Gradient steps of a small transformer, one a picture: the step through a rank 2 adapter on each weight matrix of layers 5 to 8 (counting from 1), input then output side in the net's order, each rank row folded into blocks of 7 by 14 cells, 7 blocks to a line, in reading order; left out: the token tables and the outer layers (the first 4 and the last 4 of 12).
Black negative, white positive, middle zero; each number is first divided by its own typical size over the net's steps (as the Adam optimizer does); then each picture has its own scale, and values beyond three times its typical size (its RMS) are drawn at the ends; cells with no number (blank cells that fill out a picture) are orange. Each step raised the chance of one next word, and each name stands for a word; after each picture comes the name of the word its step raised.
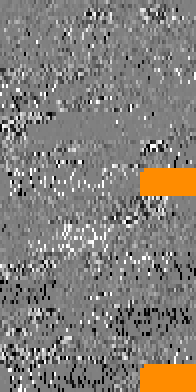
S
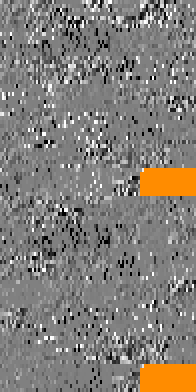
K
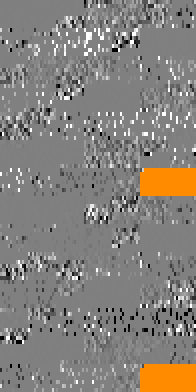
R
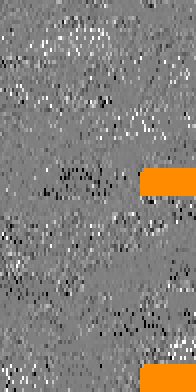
R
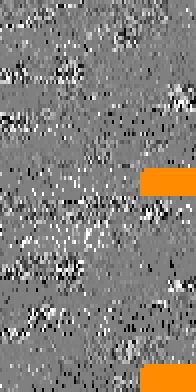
S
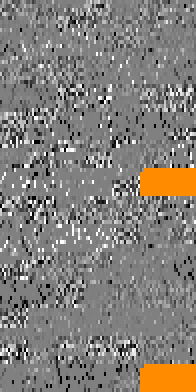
S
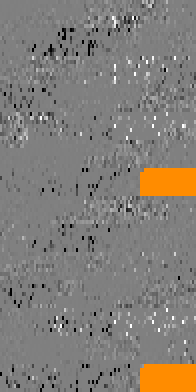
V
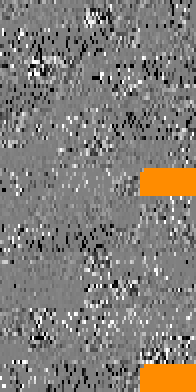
K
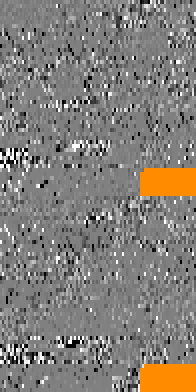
K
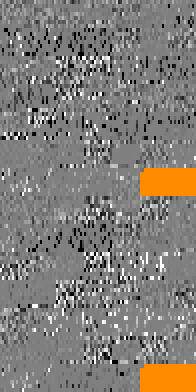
K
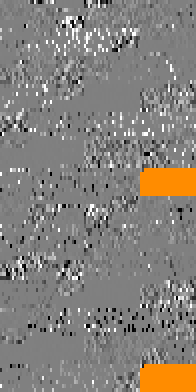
R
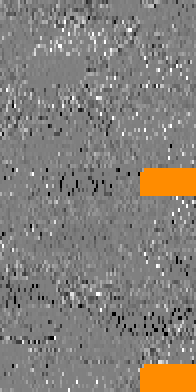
R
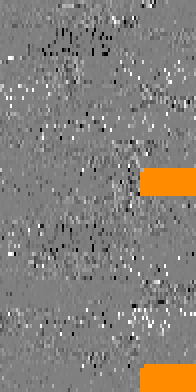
V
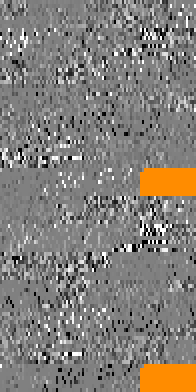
S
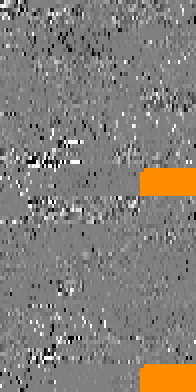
V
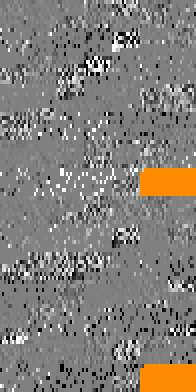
S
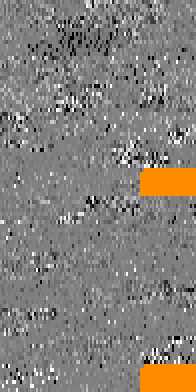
V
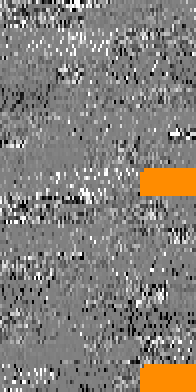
S
